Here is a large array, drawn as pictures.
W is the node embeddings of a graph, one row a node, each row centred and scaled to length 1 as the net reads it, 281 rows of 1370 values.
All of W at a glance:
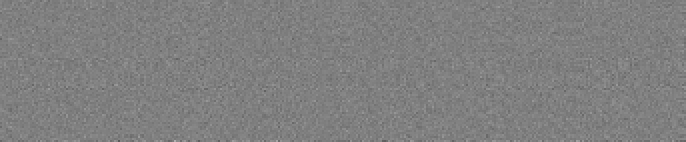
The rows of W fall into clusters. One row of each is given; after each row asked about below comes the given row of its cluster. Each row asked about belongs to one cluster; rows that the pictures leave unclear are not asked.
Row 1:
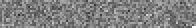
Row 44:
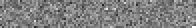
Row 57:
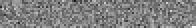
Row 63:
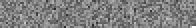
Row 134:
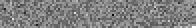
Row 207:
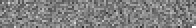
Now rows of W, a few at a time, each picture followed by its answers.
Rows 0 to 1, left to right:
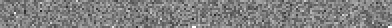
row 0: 134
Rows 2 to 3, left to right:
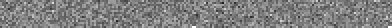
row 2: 63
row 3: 57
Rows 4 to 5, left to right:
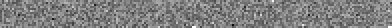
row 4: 1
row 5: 134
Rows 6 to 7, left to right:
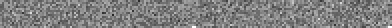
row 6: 134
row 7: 44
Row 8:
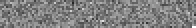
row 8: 207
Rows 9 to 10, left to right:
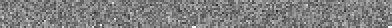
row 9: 63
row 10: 1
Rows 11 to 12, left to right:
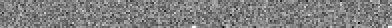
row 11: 134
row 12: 57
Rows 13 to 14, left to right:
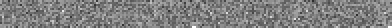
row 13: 1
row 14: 134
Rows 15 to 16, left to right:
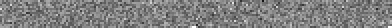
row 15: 1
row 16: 44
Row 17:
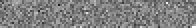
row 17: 57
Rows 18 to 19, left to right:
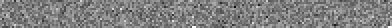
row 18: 44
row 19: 57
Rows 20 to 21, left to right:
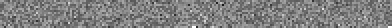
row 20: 134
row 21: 63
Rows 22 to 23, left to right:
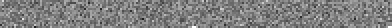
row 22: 44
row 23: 1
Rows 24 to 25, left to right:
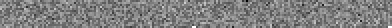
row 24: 1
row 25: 207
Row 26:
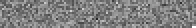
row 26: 207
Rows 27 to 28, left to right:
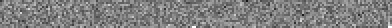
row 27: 57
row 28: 207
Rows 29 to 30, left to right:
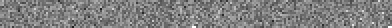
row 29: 44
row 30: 63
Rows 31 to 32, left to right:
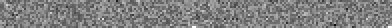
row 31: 134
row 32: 57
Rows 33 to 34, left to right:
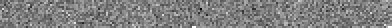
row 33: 207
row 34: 134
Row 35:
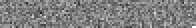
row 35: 1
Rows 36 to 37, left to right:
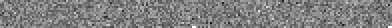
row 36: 134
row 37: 1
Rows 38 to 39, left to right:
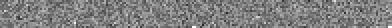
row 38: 207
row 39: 134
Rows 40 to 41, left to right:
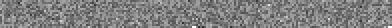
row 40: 1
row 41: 44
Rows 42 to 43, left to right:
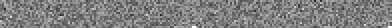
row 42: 134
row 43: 44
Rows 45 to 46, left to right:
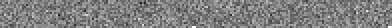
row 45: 63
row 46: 57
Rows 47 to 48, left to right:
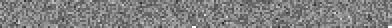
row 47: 63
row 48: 207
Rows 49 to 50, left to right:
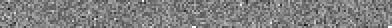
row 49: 63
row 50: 207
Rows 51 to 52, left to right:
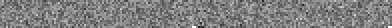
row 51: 44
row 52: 44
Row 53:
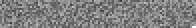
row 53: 1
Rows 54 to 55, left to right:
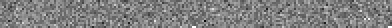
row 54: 63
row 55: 63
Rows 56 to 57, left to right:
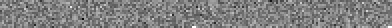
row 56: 1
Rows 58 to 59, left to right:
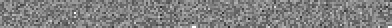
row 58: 134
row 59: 1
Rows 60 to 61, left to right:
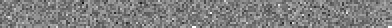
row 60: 63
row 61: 134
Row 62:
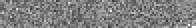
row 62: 134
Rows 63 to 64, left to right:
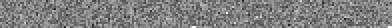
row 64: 134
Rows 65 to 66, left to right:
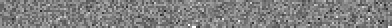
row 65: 134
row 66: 207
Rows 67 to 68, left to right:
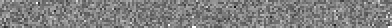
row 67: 44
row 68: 57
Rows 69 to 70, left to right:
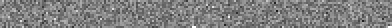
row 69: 44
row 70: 1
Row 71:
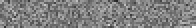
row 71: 134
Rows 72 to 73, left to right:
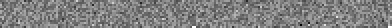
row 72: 63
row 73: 207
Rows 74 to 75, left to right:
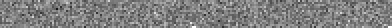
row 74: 1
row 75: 57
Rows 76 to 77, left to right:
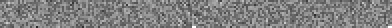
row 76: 207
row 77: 57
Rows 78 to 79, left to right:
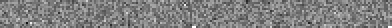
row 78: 207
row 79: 207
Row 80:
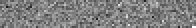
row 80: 207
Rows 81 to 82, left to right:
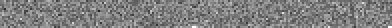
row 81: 134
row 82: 57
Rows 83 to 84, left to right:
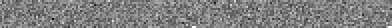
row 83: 1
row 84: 1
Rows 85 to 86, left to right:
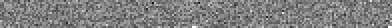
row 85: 134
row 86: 57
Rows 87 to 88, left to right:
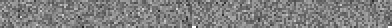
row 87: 207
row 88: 63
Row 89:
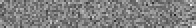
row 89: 134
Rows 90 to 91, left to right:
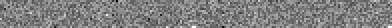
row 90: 134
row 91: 57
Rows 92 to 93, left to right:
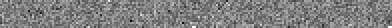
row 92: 1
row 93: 63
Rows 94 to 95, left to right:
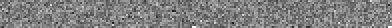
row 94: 207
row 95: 57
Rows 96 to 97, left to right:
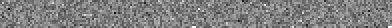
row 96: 63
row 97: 207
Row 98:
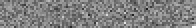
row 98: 134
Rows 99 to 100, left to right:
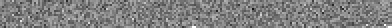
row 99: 44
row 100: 134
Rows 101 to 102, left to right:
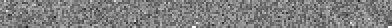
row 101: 57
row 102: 63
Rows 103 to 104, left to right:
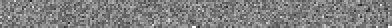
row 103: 63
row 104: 207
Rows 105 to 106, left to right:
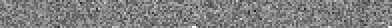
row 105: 134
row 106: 44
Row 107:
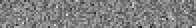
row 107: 63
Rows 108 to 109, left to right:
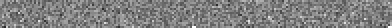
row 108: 44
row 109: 1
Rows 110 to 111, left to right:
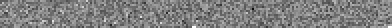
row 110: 207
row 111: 134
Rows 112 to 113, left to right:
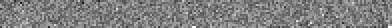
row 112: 63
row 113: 207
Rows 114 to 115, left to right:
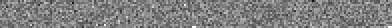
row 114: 207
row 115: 134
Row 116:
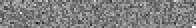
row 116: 57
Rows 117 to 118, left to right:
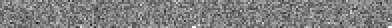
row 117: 57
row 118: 1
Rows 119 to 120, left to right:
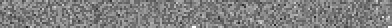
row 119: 57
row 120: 44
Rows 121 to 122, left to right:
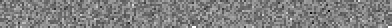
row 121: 63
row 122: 63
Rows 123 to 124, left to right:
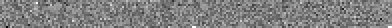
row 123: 44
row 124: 134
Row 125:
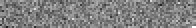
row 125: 44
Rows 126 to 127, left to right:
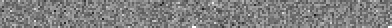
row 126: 44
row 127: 57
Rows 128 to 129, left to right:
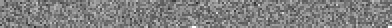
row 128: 44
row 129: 57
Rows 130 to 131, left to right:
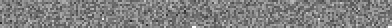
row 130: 1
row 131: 57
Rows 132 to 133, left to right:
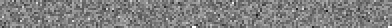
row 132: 44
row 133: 44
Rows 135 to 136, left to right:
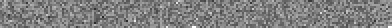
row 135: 57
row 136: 134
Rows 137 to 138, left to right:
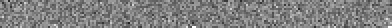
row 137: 63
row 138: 44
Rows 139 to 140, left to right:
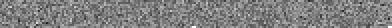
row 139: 57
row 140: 134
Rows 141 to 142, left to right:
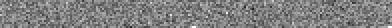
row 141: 1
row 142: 134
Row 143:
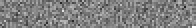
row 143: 44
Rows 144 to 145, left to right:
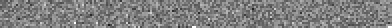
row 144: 207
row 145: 134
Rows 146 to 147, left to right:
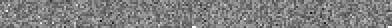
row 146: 207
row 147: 63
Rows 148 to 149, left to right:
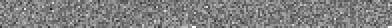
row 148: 63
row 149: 57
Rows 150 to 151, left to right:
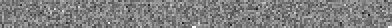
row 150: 1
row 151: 1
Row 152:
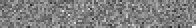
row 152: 207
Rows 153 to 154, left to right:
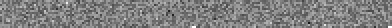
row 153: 1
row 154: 207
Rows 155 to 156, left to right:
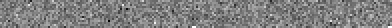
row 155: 63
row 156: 57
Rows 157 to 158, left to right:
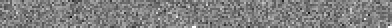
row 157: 57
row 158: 1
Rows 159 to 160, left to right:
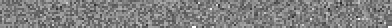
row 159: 1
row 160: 63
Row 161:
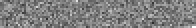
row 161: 134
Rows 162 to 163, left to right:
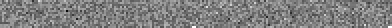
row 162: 1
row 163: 57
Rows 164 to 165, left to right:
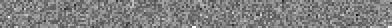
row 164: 63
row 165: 134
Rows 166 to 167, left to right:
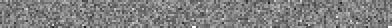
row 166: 1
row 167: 207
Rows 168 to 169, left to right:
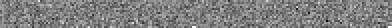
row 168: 1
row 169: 1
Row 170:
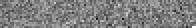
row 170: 207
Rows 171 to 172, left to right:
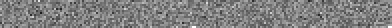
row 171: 1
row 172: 134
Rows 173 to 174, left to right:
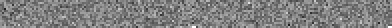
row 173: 134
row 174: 63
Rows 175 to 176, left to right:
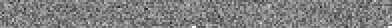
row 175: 134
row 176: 44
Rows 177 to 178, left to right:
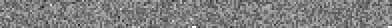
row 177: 44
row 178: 44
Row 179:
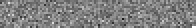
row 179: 207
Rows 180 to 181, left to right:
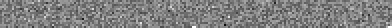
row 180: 1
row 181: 1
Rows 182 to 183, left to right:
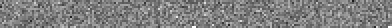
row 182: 57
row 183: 207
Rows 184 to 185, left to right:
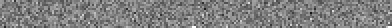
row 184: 44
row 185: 63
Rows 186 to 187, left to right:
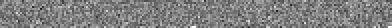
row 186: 57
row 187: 1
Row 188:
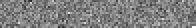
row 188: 63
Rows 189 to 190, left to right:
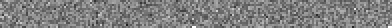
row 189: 63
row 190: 57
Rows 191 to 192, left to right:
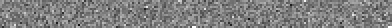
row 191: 44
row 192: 1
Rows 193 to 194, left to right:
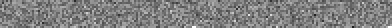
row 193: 57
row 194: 57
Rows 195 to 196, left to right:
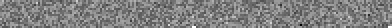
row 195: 44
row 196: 207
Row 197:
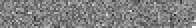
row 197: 134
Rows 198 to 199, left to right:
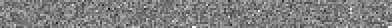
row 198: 44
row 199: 1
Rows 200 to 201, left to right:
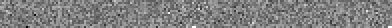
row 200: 57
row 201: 57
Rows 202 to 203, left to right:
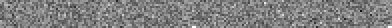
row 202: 134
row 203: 134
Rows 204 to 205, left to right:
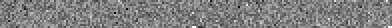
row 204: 63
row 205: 44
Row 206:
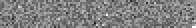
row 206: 134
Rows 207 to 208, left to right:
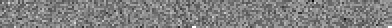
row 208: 134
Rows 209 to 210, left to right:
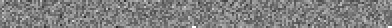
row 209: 44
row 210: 63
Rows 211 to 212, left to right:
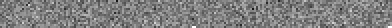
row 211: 63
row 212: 1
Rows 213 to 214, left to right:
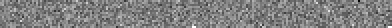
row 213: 44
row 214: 63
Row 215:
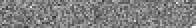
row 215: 57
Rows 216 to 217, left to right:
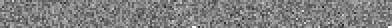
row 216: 44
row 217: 1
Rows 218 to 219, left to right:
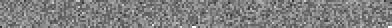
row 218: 63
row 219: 1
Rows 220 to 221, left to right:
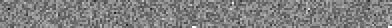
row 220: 63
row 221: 44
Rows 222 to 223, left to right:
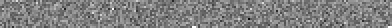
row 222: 44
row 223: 1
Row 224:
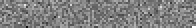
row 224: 57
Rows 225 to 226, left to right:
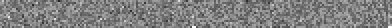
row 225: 44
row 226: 207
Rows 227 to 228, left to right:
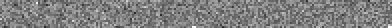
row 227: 44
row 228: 57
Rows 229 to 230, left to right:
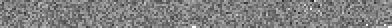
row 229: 134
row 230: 134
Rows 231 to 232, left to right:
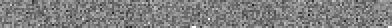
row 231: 1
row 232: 134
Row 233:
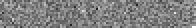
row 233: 134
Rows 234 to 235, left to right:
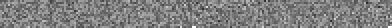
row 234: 207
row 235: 57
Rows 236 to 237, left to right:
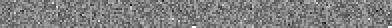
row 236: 63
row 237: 63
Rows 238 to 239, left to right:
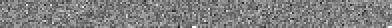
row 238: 207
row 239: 1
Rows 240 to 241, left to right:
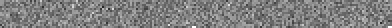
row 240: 44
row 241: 63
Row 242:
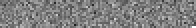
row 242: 63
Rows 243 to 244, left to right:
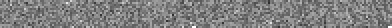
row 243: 1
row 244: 207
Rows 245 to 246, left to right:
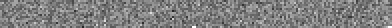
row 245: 207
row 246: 44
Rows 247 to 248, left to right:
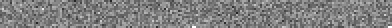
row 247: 57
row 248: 1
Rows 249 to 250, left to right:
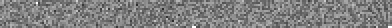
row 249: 44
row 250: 207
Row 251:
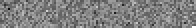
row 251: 63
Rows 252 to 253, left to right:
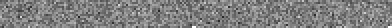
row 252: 207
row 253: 57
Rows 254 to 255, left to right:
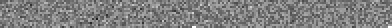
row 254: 207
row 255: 57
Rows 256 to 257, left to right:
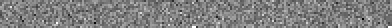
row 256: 57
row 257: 63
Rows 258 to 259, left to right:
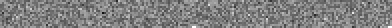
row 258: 134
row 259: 57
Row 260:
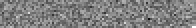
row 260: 134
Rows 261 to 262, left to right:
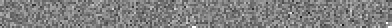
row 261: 44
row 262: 1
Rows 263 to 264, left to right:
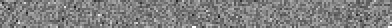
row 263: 63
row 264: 44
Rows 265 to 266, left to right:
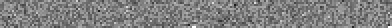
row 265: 134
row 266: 57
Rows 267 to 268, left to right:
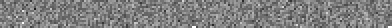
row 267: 63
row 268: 63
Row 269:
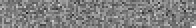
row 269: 1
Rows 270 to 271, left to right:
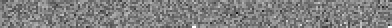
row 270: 207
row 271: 1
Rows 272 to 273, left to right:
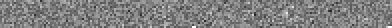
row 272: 1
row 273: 63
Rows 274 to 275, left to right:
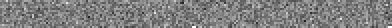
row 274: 1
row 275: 63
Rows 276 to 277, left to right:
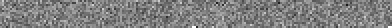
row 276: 44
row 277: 63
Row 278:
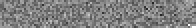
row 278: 134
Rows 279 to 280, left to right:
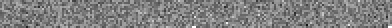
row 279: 57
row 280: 207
